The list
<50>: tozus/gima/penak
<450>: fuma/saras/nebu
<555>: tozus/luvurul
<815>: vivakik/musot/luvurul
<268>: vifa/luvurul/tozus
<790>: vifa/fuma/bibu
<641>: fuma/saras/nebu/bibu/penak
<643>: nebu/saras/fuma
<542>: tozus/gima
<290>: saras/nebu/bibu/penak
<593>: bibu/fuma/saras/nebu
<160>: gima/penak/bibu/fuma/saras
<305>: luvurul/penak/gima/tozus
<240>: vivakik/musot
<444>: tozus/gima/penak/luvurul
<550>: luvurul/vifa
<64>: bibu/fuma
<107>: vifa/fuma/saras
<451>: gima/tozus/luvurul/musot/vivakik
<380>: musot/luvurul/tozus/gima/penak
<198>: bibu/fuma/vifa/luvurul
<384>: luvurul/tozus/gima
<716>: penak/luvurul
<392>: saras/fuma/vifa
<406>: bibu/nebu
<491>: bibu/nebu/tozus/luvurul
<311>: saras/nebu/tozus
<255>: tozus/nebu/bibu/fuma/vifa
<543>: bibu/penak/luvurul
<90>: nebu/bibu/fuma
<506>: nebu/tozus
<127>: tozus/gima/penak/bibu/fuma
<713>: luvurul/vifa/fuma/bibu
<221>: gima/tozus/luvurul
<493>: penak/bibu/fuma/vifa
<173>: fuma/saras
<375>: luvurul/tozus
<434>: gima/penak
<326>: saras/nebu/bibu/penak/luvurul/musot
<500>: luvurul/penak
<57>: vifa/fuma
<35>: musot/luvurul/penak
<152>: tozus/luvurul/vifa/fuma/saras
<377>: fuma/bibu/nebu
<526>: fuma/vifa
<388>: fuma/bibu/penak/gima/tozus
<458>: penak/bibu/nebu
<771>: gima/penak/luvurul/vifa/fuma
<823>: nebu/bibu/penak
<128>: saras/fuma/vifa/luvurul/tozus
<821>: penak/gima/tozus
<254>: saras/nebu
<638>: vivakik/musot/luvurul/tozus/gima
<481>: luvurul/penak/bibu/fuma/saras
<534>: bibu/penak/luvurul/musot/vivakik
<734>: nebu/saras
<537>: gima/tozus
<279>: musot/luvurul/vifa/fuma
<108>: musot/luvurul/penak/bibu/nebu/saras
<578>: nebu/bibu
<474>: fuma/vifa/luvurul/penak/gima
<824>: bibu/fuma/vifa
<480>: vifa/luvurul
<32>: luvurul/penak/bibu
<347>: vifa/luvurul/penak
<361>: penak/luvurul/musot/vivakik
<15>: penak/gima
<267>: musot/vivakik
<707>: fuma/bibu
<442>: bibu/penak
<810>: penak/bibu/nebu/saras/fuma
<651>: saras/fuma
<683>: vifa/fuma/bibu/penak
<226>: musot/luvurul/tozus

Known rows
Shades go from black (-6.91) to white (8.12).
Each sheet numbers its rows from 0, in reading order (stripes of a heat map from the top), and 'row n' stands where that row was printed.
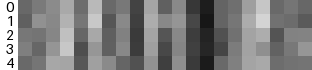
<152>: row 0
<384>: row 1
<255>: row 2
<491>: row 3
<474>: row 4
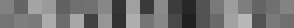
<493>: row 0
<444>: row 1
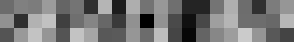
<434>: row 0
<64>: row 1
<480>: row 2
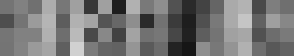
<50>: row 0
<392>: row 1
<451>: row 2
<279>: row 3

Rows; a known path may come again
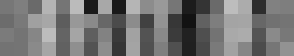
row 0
<537>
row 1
<474>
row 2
<255>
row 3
<160>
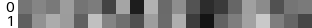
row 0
<821>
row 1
<268>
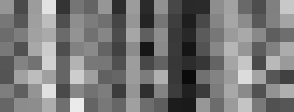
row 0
<406>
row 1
<593>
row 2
<32>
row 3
<377>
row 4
<311>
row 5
<550>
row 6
<90>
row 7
<226>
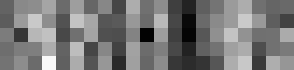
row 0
<305>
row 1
<480>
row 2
<707>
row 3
<451>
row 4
<506>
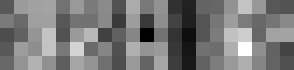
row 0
<500>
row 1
<493>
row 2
<173>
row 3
<375>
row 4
<347>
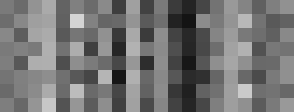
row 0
<810>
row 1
<279>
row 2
<543>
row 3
<444>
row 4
<198>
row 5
<15>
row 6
<152>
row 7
<491>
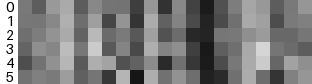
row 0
<388>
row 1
<127>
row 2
<108>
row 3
<384>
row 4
<392>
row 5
<434>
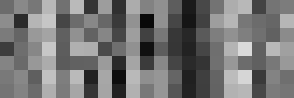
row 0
<221>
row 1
<64>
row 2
<534>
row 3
<651>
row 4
<458>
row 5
<542>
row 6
<50>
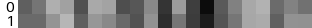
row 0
<107>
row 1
<641>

